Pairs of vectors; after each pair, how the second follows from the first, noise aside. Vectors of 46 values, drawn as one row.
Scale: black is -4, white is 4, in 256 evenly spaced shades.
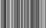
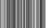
reversed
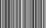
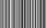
wrapped around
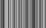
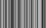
reversed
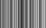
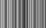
reversed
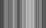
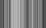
reversed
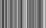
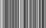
reversed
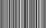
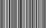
reversed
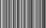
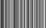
reversed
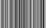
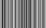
reversed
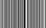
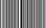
reversed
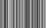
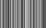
wrapped around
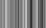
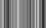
wrapped around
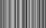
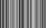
reversed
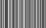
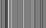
partly zeroed
